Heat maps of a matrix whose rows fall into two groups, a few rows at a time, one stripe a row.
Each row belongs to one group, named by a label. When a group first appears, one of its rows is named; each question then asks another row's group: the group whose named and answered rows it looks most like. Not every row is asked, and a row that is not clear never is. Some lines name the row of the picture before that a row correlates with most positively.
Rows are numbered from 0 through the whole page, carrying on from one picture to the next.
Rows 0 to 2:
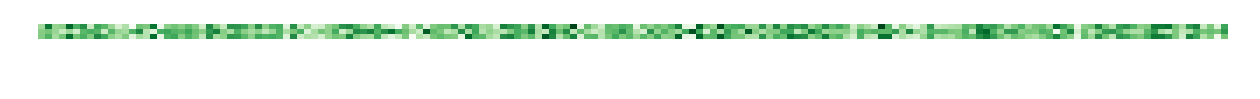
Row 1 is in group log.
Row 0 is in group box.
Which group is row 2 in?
box
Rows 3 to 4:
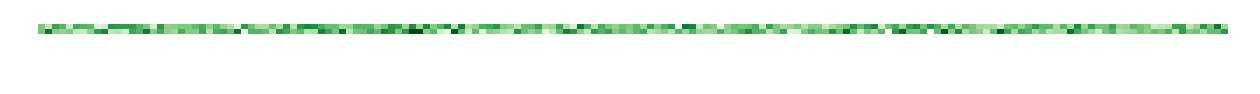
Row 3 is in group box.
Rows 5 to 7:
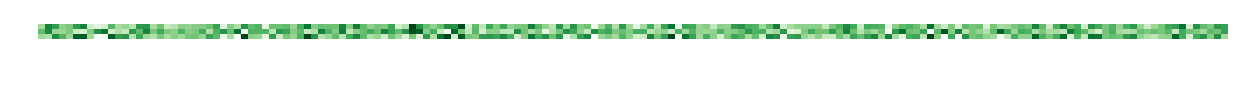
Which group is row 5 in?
box
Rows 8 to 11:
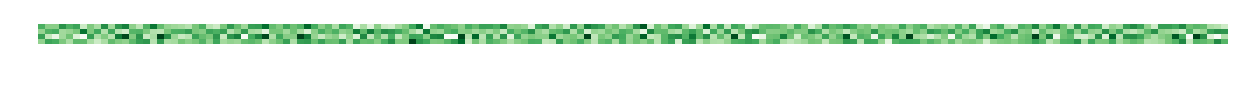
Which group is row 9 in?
log
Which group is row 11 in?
box
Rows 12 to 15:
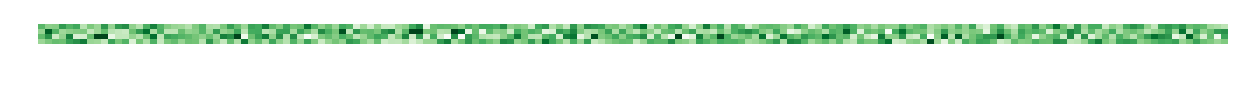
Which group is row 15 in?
box
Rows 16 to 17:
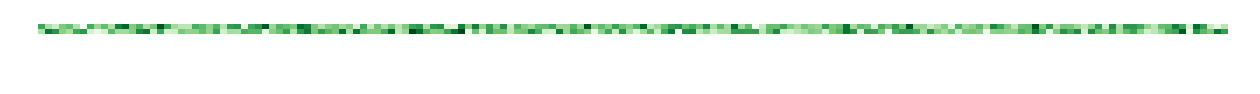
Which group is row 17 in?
box
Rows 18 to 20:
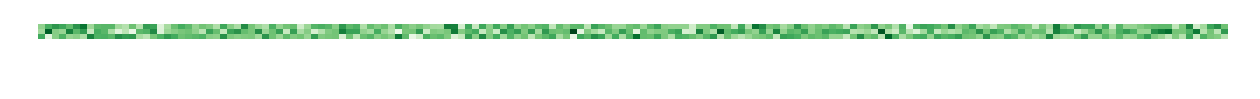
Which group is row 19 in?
box
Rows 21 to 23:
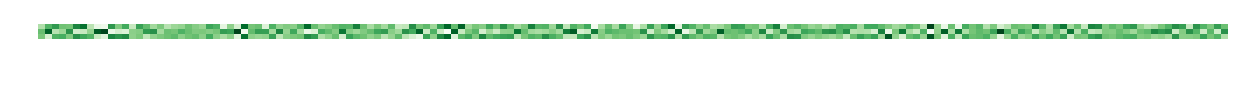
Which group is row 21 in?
box
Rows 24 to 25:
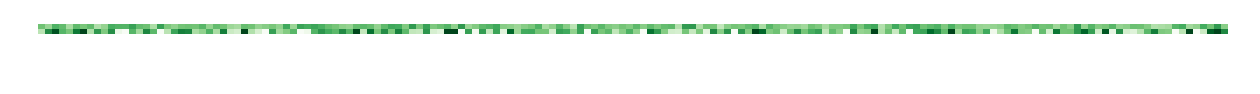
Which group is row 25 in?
log
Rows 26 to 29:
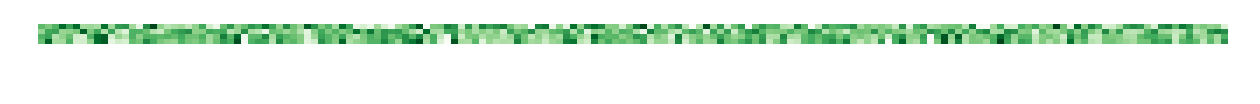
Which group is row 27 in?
log
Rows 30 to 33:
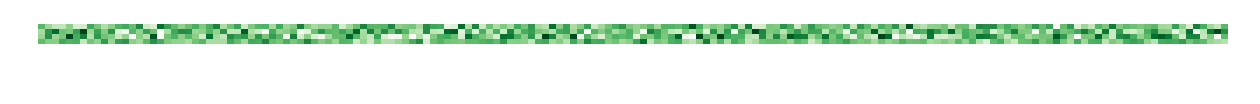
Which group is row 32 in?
box
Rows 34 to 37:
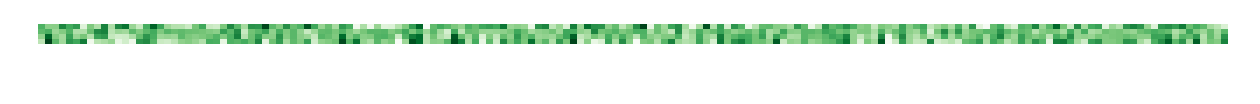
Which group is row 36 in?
box
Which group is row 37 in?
box
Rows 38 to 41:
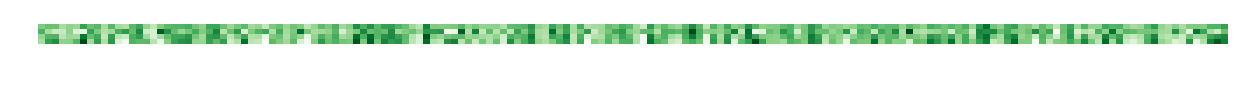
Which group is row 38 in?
log
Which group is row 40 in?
log
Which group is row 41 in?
log
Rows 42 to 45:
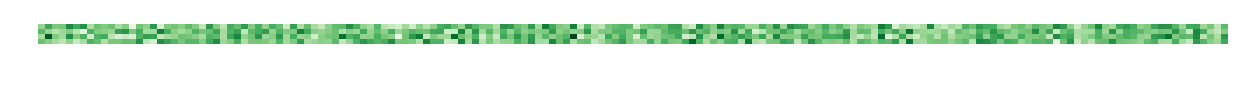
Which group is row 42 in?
box
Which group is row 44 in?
box
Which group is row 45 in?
log
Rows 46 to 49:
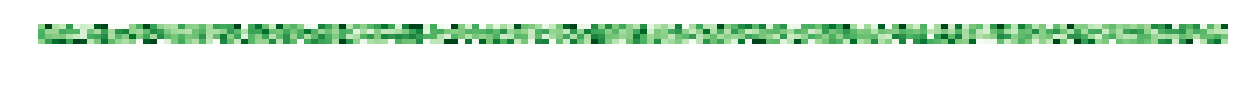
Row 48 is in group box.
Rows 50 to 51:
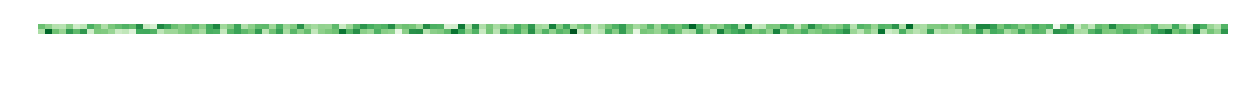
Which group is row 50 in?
log
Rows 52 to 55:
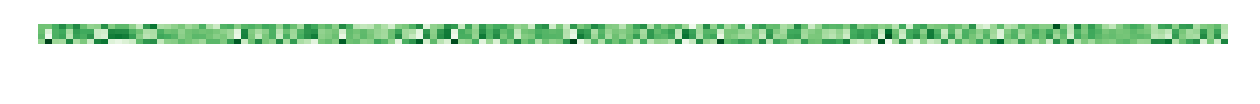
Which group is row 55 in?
box
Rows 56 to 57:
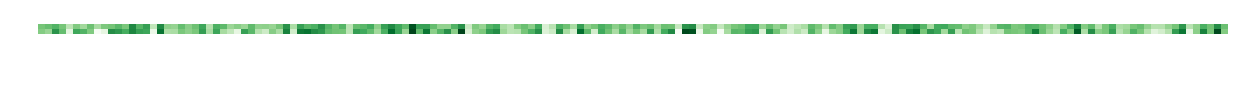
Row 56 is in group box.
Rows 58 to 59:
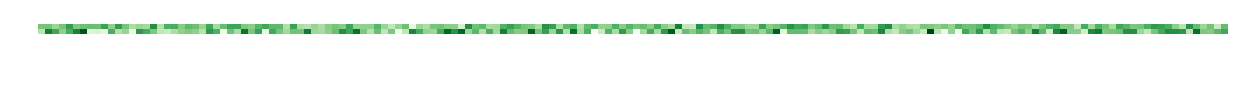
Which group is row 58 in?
box
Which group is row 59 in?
box
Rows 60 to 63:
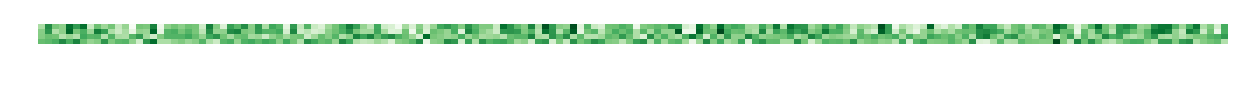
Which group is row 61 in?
box
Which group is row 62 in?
log
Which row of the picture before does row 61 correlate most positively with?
58
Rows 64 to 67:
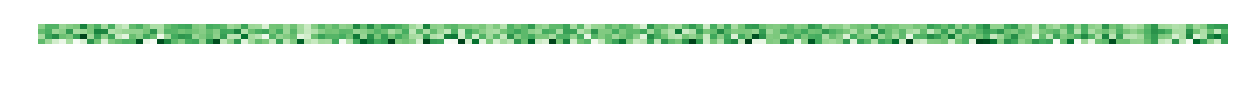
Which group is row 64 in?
log
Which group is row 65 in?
box
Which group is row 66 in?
log
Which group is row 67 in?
log
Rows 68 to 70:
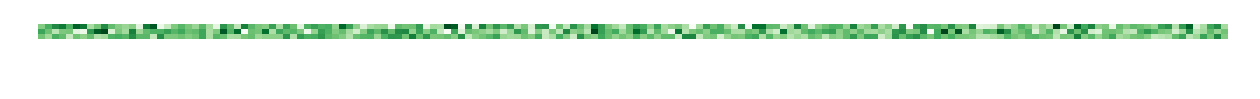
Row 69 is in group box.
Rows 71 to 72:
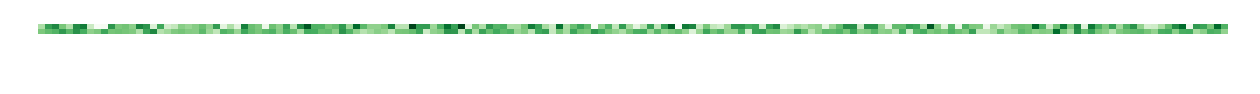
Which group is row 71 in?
box
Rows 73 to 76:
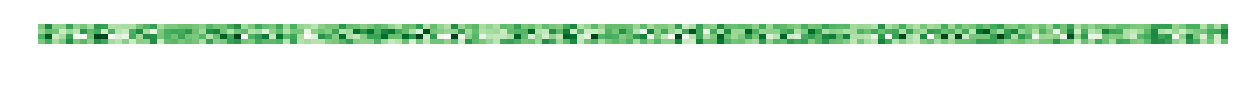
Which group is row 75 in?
box
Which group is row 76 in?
box
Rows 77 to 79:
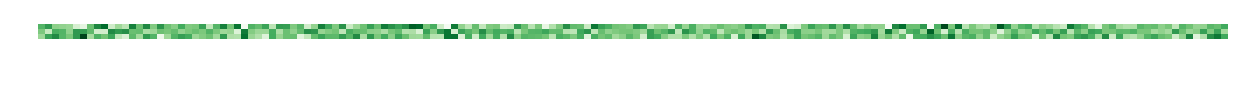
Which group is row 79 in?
log
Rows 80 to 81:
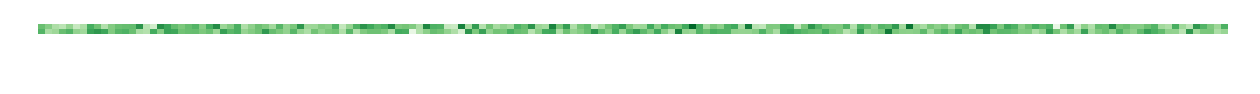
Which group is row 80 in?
log
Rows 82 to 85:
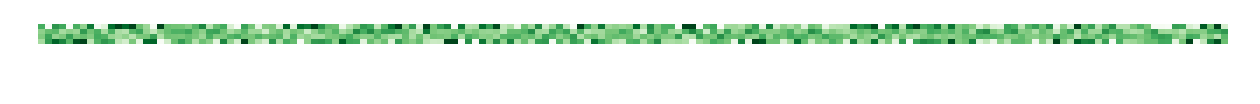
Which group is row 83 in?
log
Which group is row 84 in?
box
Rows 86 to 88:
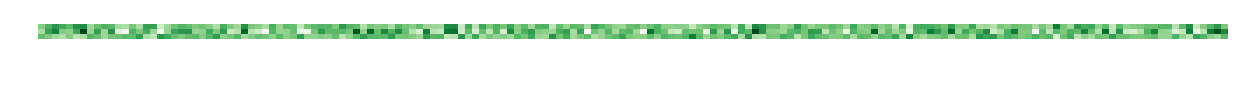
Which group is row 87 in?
log
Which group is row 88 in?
log
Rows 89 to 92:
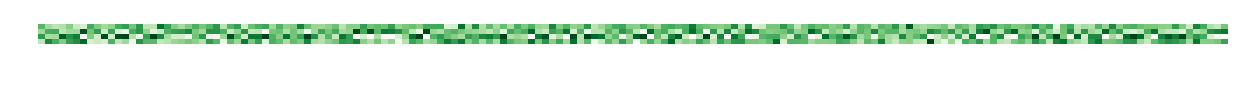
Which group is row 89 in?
log
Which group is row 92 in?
box
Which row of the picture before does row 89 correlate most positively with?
88
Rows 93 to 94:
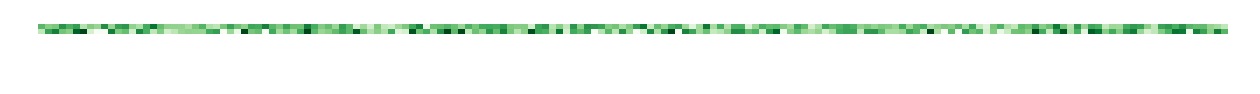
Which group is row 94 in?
box
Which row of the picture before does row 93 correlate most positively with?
91
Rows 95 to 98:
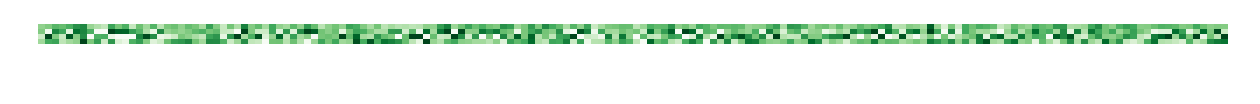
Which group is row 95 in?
box
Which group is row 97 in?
box
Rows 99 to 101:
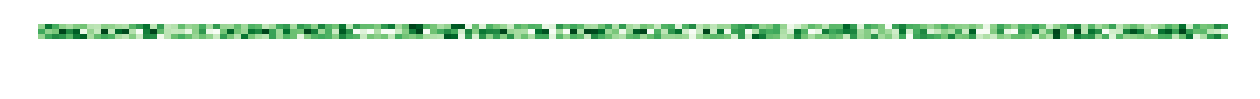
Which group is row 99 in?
box
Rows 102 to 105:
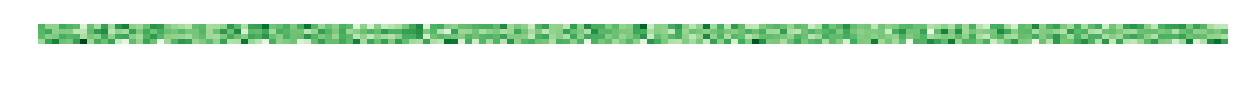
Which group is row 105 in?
log
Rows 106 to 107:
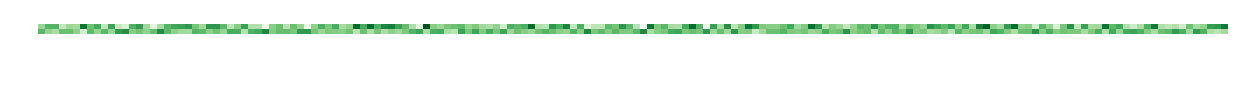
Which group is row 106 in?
log
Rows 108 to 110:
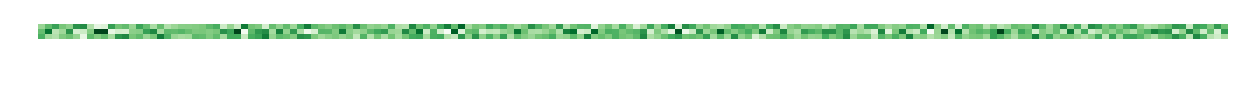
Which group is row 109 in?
box
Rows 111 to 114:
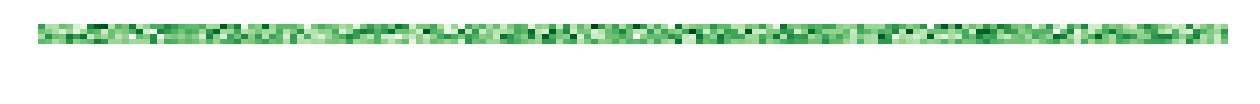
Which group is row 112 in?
log
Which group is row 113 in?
box
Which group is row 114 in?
box
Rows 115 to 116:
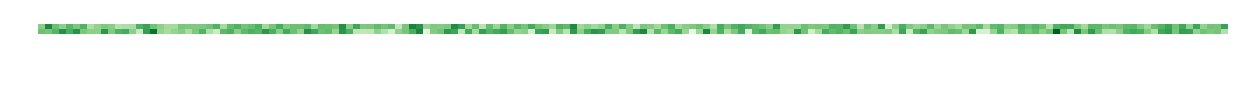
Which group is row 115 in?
box
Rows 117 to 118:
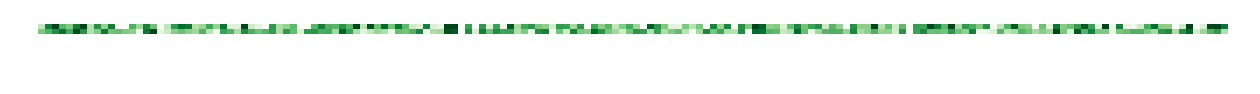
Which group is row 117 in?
log
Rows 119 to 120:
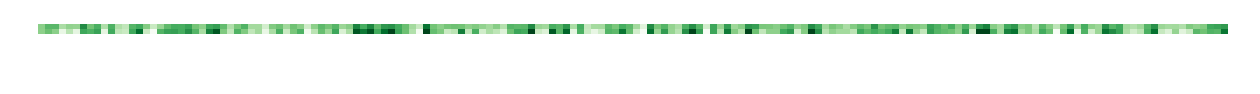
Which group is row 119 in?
log
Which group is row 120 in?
log
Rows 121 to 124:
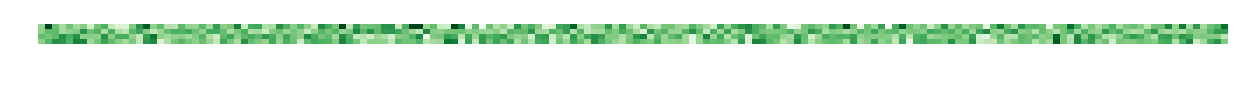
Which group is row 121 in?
box
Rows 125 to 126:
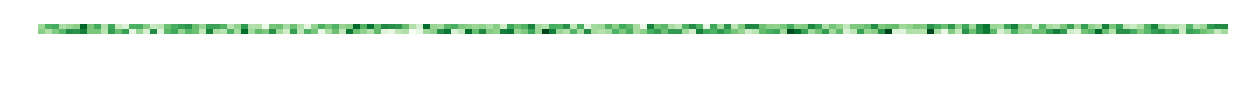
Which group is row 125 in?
log
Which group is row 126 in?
box
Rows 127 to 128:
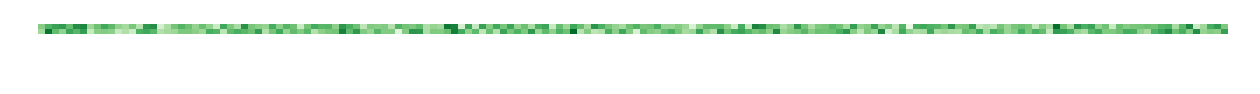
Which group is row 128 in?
box
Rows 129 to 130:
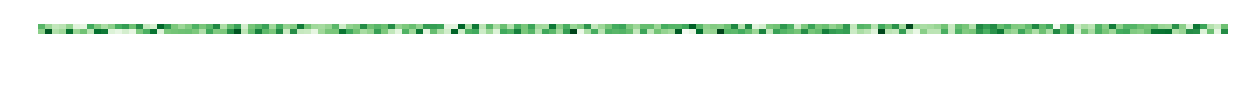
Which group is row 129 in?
log
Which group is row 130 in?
box
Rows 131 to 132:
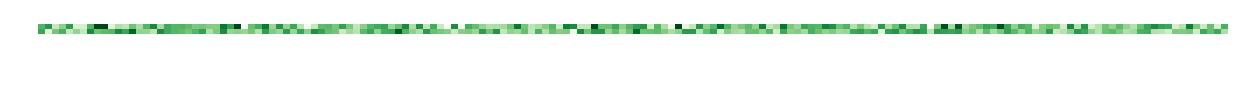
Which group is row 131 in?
box
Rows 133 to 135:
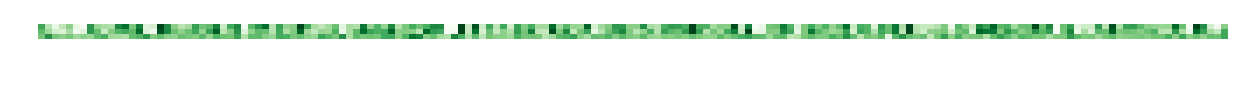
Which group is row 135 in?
box
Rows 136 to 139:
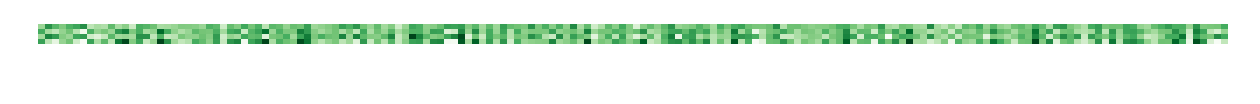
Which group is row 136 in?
box
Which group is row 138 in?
box
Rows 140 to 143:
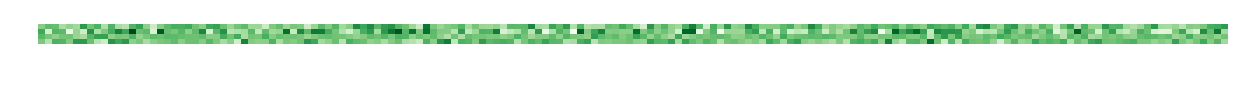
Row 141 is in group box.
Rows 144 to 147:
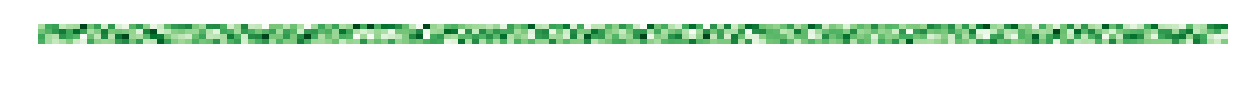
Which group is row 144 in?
log
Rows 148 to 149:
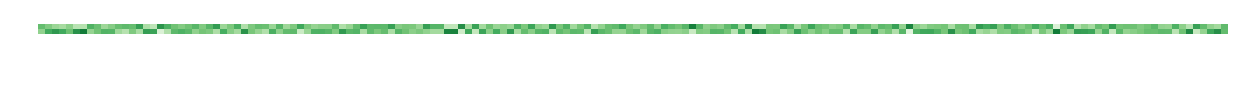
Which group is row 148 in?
log
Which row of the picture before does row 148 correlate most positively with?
147
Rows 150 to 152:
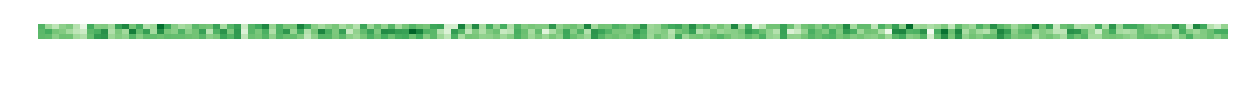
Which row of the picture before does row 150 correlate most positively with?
148
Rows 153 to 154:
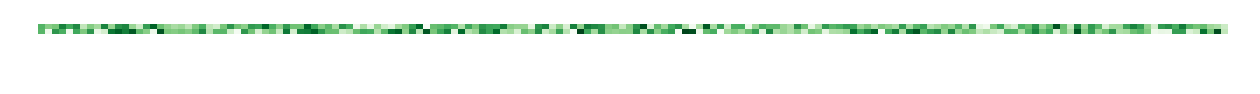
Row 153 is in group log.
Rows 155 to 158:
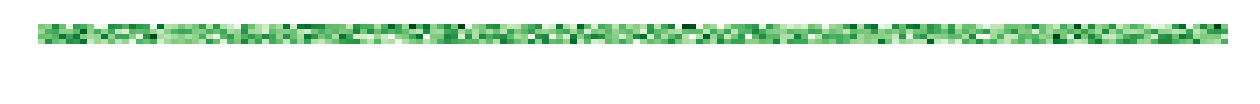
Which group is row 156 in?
log
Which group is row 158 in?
box
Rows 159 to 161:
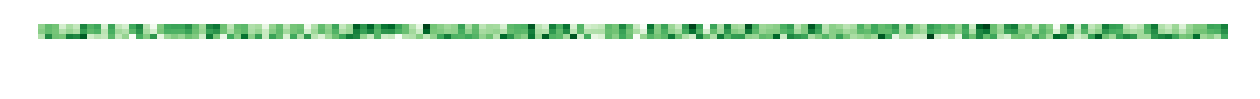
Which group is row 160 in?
log
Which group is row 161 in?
box
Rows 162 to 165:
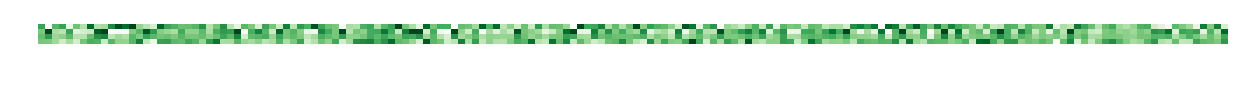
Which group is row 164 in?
box
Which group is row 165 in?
log
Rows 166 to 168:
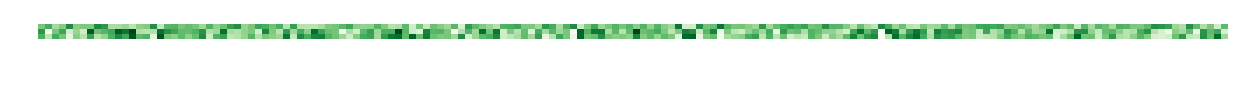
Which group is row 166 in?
box
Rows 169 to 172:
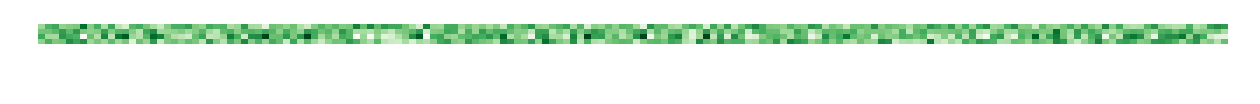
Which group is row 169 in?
log
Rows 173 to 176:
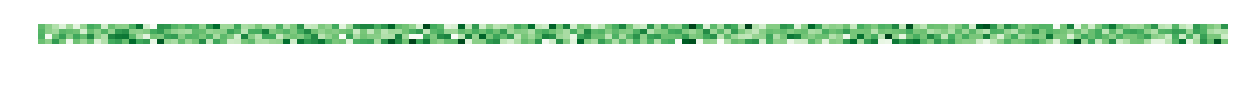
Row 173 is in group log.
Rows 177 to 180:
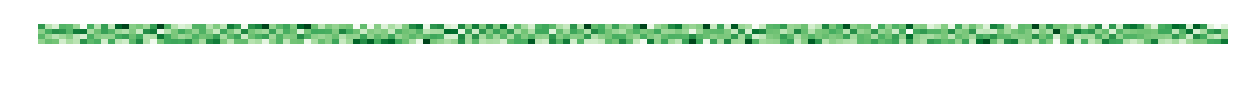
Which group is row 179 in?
log
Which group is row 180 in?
log
